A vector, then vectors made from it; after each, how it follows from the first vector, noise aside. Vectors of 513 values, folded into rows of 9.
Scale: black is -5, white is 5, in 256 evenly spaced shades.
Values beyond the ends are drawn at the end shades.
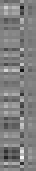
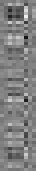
wrapped around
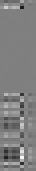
partly zeroed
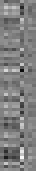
copied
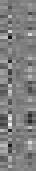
wrapped around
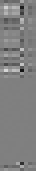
partly zeroed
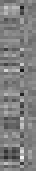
copied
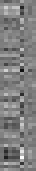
copied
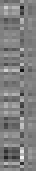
copied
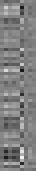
copied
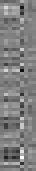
copied
